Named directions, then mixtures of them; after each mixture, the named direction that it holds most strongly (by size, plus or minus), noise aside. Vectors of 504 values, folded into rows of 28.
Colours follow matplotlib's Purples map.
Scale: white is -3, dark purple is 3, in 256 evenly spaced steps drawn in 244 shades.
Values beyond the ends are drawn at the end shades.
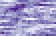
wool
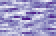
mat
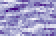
wool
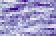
wool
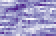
wool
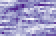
wool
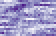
wool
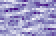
mat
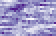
wool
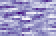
mat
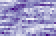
wool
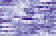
wool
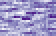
mat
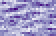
mat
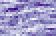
wool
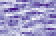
mat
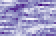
wool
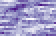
wool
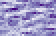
mat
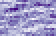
wool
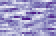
mat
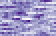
mat
